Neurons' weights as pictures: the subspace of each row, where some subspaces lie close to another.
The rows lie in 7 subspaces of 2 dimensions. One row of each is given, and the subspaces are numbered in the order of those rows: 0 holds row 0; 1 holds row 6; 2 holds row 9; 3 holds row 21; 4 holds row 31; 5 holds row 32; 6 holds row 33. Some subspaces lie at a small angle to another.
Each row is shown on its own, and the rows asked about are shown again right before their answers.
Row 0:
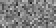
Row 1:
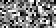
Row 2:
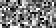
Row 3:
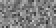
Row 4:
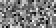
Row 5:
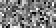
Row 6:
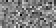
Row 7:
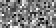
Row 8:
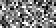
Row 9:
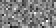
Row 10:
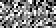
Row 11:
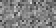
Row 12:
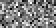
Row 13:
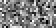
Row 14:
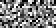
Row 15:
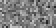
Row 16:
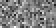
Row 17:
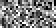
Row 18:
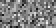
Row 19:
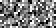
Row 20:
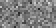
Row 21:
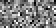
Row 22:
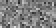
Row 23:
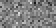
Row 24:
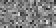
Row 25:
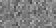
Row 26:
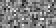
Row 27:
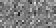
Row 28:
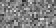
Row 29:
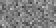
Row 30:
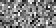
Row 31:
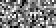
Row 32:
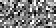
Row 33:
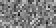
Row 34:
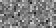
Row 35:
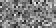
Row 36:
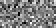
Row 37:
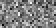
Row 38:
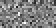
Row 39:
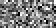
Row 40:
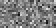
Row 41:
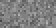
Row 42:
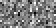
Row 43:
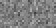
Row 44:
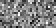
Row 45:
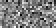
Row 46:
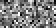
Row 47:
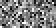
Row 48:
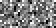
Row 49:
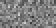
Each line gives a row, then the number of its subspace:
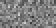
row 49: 4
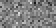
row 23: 5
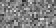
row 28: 0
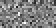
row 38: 4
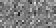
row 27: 5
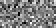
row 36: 4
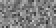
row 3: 3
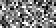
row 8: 0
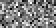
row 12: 0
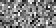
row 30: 6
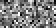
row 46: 3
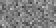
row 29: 0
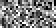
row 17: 3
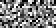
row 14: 4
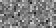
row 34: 2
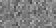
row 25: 2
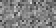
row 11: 2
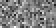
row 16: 4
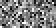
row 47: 4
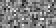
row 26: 0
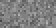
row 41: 6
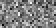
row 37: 0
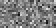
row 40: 1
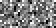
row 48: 2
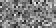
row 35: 2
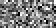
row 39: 1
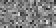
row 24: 1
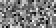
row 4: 3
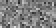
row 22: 3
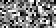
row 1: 1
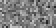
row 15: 1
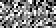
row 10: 5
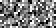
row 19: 2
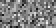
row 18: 6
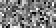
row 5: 3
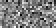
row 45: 1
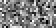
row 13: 1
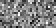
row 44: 6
